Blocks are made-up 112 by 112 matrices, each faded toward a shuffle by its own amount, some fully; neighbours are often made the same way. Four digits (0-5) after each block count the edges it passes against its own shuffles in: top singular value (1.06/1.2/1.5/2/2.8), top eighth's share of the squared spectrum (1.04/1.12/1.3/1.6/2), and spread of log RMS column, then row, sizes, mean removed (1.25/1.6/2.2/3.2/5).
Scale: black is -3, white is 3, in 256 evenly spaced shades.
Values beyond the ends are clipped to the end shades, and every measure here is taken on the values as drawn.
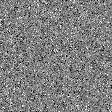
0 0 0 0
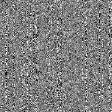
1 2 4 0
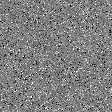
0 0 0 0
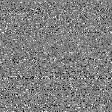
2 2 0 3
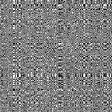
5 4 4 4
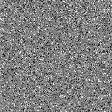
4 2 1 1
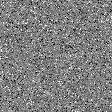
2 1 0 0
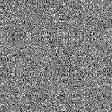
4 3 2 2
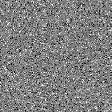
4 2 1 1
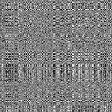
5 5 4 4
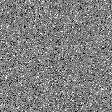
3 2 0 0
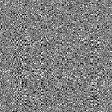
5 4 3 3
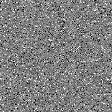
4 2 1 1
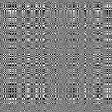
5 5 5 5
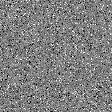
3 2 0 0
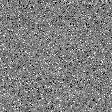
3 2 0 1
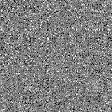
4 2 1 1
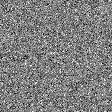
0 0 0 0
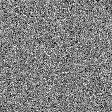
2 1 0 0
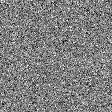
2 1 0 0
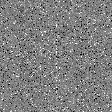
3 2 1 0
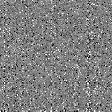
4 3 2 1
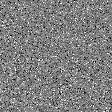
0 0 0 1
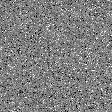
0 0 0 0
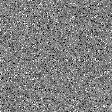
1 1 1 2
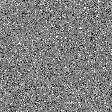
0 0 0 0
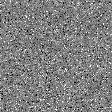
0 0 1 1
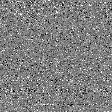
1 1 1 2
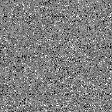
1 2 2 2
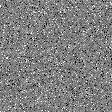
2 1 0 0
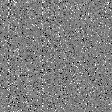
4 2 1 1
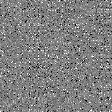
4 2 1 1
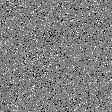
0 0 0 0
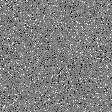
2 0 0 0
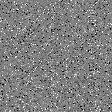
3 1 0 0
